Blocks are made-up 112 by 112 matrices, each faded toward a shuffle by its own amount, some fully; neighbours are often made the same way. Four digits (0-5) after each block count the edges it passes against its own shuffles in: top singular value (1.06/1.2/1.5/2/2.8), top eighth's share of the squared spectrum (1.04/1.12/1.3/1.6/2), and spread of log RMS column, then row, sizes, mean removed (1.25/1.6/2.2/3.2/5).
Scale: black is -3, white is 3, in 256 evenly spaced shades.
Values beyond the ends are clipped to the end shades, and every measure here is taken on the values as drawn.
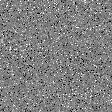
0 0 0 0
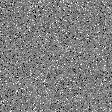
0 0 0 1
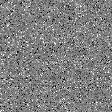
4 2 1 1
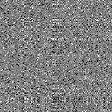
5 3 2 2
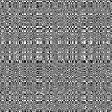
5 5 4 4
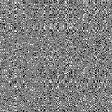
5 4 3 3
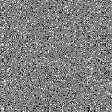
4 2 1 1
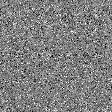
0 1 0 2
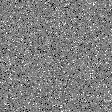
0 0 0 0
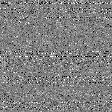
2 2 0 4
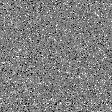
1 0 0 1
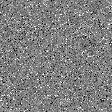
0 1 0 2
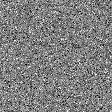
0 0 0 0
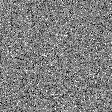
0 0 0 0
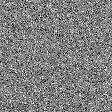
1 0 0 0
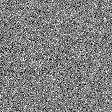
2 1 0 0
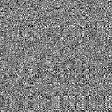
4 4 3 3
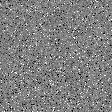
0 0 0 0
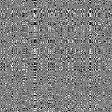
5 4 4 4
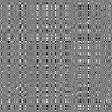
5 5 4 4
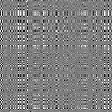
5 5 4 4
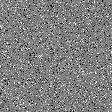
2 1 0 0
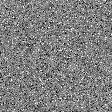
0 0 0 0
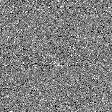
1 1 0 2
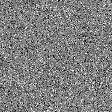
0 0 0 1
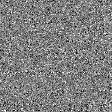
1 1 0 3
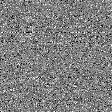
1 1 0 3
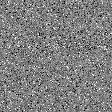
0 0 0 1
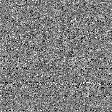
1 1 0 3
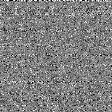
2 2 0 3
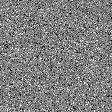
0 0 0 1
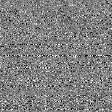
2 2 0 4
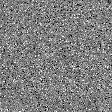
0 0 0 1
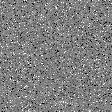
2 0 0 0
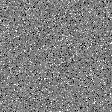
2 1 0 0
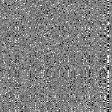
5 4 3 2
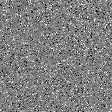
1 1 0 0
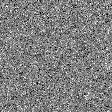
0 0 0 1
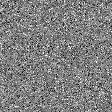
0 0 0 1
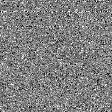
1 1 0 3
